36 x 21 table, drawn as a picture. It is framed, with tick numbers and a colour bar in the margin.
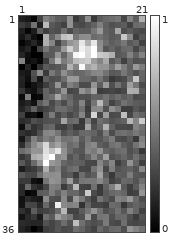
The halves do not mirror each other. There are two bumps. The top middle is the ninth with the highest average. A vertical seam about 20% of the way across splits the table, and the right part is higher. The top left is the ninth with the lowest average.
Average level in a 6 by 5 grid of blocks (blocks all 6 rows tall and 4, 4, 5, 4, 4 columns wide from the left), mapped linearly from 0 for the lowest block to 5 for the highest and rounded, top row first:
03433
03543
03333
25333
14333
03333
